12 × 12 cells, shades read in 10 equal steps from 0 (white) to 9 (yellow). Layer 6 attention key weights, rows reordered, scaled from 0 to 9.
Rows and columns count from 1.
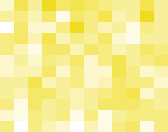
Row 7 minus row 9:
-2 0 -3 0 -2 2 -2 -3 1 -2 0 -1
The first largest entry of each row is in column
4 11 6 4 4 9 9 3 10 3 3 10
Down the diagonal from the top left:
2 5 2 7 6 6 2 3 6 6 5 5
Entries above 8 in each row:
1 1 1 0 0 0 0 0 0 0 0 0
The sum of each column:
40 43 47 61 47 53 48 49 57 52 56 50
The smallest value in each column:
0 0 1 2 1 0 2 1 2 1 1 2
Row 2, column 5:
1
